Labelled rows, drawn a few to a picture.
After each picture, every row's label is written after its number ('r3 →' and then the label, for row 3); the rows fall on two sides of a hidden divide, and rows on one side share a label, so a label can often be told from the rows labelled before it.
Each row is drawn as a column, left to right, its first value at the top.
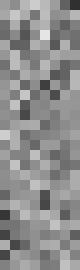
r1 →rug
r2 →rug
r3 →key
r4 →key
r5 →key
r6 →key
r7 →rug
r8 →rug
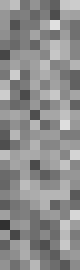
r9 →key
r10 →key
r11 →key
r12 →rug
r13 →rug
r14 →rug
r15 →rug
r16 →key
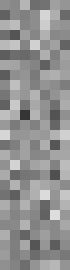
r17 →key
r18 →rug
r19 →key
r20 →rug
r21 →rug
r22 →key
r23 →rug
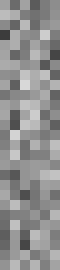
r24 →rug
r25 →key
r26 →rug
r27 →rug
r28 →rug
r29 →key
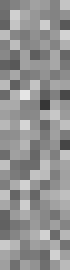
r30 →rug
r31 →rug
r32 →rug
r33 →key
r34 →key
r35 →rug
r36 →key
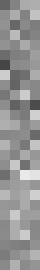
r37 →rug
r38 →key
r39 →key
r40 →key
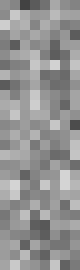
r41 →rug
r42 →rug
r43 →rug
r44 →rug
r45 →rug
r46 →key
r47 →key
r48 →rug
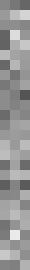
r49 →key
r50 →key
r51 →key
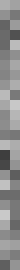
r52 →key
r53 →rug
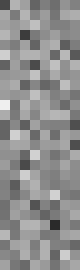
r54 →rug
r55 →key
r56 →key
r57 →rug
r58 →rug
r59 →rug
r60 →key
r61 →key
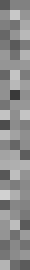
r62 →rug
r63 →key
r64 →rug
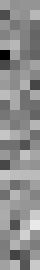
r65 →key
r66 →rug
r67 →key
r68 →key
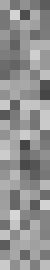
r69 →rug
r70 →key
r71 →rug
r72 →rug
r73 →rug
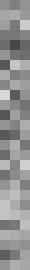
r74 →rug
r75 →key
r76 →key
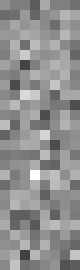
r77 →key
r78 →rug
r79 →rug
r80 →rug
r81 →key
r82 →key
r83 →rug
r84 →key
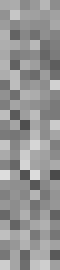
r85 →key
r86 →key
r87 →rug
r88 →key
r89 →key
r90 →rug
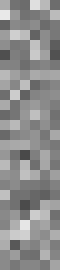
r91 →key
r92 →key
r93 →key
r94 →key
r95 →key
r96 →key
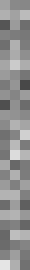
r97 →key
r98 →key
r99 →key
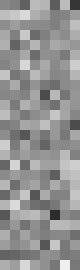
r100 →rug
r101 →key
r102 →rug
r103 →key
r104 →key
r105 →rug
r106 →key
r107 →rug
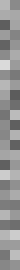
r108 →key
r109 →key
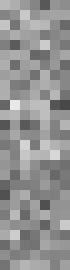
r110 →key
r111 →rug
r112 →rug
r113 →rug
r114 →rug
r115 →key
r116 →key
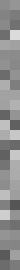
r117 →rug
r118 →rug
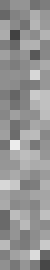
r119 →rug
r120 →key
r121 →key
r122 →rug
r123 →rug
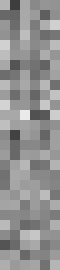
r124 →rug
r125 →rug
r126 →rug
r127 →key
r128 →rug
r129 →rug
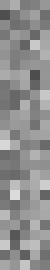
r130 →key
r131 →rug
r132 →rug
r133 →key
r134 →rug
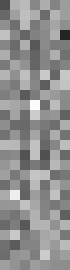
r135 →rug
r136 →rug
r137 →key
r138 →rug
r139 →key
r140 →rug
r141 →key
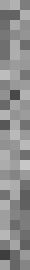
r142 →key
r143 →rug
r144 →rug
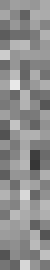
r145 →rug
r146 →key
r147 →rug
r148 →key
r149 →key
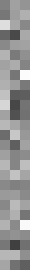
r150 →rug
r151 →key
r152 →key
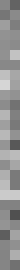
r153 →rug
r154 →rug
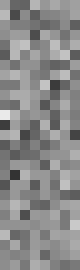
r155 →key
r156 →rug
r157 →rug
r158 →key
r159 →key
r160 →key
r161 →rug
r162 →key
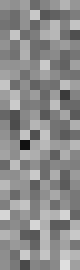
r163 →key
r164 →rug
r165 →key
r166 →key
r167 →key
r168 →rug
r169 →key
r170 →key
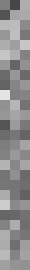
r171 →rug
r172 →rug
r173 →key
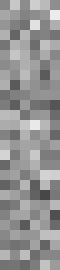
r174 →key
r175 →key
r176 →rug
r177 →key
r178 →key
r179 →key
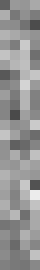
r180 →rug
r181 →key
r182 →rug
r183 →key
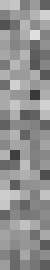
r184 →rug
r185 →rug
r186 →rug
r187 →key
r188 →rug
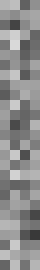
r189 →key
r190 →key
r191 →key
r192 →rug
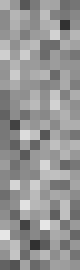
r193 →key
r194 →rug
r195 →rug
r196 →rug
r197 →key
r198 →rug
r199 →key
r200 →rug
